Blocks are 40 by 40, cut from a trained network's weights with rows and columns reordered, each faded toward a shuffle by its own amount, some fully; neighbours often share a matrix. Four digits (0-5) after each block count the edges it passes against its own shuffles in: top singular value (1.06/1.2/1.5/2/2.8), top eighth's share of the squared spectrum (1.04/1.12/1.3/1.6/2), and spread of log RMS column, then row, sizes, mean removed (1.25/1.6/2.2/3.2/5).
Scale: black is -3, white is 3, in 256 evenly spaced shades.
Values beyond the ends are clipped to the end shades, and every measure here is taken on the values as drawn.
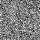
1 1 0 0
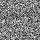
0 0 0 0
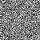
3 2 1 0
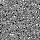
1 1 0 0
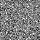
1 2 1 1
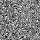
1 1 1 0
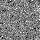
0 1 0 0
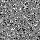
0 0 0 0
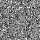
2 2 0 0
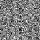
3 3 0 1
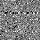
3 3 1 2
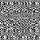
4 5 2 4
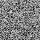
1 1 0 0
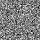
2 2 0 1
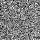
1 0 0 0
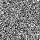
1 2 0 0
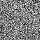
2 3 0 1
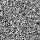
0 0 0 0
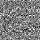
3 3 1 1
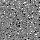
0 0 0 0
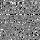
3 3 0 2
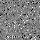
2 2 0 1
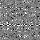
3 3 0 2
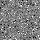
1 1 0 0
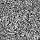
1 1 0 0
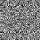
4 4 0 2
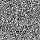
0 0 0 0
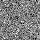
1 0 0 0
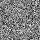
0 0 0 0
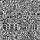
3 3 1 1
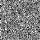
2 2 0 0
